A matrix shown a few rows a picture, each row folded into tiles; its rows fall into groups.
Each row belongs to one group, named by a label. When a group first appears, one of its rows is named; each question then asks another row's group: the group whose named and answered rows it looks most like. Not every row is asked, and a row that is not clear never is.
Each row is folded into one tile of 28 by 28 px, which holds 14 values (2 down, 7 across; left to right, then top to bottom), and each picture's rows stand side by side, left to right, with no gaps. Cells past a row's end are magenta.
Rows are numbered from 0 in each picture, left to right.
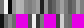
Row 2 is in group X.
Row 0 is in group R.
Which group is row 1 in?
X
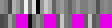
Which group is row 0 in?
R
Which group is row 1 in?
R
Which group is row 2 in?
X
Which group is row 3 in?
X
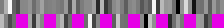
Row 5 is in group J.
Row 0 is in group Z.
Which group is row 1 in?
J
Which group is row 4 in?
X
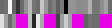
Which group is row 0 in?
Z
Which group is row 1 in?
J
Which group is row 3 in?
R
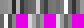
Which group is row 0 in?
X
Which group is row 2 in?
Z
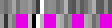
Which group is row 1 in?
J
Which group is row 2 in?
Z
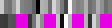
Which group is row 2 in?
J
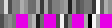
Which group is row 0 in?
R
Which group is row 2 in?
X
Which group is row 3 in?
J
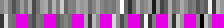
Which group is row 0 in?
X
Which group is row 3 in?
J
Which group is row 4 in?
Z
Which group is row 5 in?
X
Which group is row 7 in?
J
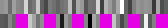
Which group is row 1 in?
Z
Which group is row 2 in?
J
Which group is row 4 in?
Z
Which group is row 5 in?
X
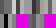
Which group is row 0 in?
J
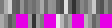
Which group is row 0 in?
Z
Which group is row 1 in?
J
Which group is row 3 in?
Z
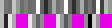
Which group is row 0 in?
J
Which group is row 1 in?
Z
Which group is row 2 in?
Z
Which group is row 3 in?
J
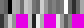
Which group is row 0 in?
R
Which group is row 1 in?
J
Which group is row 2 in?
Z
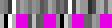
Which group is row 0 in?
J
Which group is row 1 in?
X
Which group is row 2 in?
J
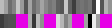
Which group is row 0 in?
R
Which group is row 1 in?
J
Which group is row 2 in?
Z
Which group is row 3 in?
J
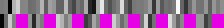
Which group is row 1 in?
J
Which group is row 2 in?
Z
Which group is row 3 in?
R
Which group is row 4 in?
Z
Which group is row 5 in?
X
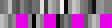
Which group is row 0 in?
Z
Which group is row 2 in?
R
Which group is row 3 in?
R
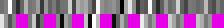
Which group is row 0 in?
Z
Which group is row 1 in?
X
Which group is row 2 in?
J
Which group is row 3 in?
J
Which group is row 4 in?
R
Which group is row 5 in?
Z
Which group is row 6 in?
Z
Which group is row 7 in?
Z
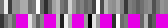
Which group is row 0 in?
R
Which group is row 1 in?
Z
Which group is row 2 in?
J
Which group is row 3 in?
J
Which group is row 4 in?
X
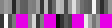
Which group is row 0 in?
X
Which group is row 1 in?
X
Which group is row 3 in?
Z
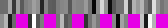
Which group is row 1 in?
X
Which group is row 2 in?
X
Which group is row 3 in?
R
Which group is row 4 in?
J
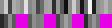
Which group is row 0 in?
R
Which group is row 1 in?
R
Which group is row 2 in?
R
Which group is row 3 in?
R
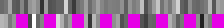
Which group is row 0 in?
Z
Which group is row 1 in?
X
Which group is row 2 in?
Z
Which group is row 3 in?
J
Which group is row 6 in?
Z
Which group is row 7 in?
J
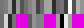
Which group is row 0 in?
X
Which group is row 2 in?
J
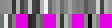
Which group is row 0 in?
X
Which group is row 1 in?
R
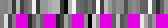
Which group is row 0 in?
X
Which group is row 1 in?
R
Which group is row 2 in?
R
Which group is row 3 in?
J
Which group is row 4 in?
X
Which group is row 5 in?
Z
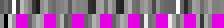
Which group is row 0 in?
J
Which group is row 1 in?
R
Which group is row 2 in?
X
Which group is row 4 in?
R
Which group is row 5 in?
X
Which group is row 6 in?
Z
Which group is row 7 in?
J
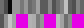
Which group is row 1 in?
Z
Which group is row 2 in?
Z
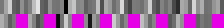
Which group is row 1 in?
Z
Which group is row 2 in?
R
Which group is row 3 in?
J
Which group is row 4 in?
Z
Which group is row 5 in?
Z
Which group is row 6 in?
R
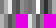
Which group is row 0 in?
Z
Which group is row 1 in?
Z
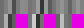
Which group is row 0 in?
X
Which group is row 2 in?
X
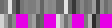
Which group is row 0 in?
Z
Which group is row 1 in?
X
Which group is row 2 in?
Z
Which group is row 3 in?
X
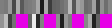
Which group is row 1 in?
X
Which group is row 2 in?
J
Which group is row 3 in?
X
